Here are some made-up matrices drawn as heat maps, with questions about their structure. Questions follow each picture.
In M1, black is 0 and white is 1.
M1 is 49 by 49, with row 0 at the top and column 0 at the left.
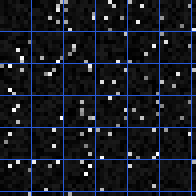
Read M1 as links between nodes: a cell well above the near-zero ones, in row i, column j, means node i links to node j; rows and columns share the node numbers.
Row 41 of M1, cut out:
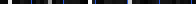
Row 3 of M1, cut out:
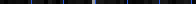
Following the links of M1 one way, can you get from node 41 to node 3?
yes
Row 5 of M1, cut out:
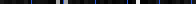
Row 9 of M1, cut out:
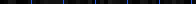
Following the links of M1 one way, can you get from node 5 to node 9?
no
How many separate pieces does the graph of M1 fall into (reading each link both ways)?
3
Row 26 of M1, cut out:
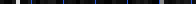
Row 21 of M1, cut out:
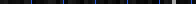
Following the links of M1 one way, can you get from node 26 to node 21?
yes
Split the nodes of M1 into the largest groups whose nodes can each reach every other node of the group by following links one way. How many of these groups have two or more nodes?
2
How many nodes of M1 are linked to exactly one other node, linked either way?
7
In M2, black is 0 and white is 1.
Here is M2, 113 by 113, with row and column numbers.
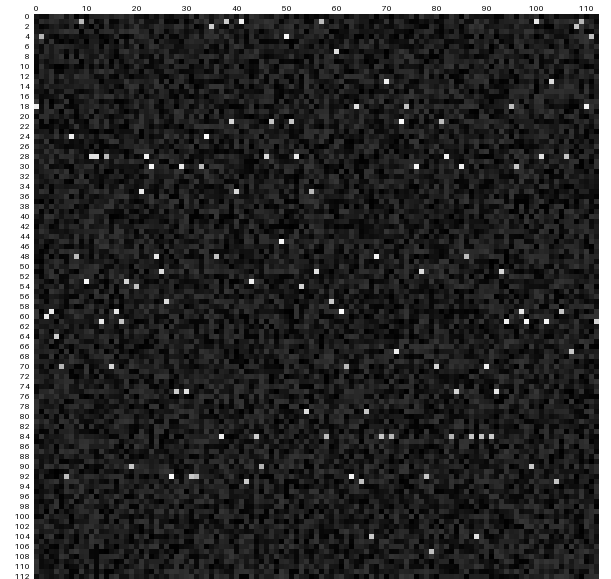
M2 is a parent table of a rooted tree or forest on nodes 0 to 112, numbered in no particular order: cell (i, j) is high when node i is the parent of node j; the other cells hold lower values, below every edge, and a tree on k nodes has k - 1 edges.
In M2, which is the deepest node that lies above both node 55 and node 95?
35
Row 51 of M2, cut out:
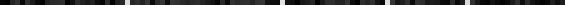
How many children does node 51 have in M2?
4
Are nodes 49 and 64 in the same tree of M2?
yes
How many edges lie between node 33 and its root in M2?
2
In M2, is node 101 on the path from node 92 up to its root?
no
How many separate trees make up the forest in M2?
2
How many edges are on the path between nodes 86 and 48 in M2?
1
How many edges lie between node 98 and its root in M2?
22
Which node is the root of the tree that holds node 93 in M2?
48
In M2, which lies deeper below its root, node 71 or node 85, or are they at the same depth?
the same depth
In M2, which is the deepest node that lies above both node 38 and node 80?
1
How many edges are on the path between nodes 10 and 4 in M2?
4
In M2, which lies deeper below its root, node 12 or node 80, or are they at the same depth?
node 80
